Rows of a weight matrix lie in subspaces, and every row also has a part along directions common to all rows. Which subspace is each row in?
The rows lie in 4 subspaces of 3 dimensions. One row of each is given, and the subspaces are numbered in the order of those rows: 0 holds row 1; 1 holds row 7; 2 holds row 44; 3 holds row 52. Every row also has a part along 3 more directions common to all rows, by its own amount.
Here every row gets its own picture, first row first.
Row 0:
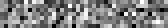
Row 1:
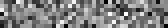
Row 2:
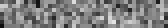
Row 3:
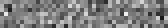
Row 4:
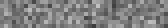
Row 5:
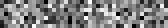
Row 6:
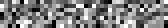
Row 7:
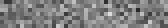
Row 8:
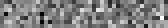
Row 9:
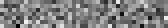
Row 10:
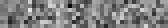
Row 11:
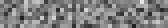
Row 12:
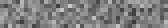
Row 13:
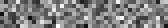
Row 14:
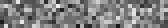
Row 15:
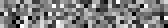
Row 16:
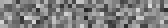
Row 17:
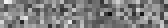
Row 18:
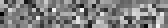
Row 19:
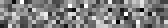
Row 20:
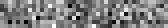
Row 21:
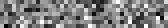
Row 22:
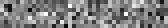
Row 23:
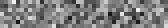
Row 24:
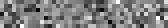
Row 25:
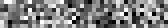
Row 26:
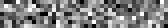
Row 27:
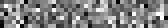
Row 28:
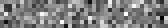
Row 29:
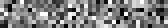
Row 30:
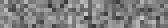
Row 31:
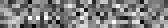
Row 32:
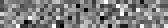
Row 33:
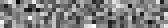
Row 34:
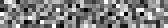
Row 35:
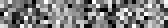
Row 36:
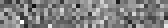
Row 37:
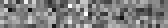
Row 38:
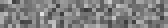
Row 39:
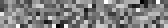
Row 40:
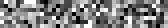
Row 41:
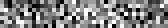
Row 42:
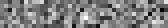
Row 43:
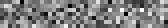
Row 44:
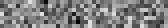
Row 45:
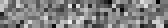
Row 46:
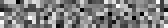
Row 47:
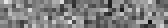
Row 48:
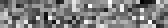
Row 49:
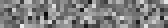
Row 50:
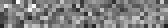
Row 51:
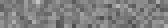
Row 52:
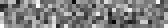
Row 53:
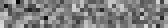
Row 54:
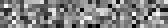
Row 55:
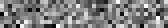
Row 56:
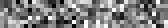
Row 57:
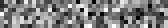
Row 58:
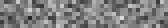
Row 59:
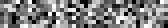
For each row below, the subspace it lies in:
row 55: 2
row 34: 3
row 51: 3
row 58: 1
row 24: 2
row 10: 1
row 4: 2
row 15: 3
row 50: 1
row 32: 3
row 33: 2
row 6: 0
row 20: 1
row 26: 0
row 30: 2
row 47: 1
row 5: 2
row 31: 3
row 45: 1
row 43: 0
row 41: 1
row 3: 0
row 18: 2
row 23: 0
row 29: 0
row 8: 0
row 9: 3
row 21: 2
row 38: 0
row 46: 3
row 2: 3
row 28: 0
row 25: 1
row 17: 1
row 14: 0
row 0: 3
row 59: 0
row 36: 1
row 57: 2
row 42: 3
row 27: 3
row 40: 2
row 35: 2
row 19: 0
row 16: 2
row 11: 3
